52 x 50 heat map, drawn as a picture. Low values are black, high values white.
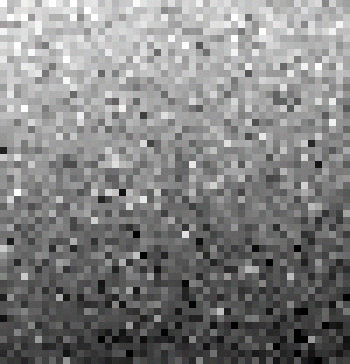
Average level on the scale: 50%. Ninth with the highest average: top left. Stripes: none. Slope: up to the top. Odd rows or columns: none.
